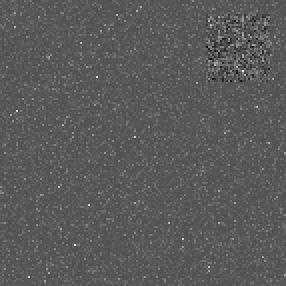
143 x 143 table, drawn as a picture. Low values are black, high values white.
Grain: fine. Stripes: none. Roughest part: top right. Odd patch: rougher, in the top right.
